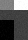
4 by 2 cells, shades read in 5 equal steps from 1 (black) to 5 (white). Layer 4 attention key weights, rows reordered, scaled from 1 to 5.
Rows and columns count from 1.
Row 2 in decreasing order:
2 2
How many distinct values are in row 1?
2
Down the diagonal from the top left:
3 2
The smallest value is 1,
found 2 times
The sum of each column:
7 11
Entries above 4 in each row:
1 0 0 0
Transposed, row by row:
3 2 1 1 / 5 2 2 2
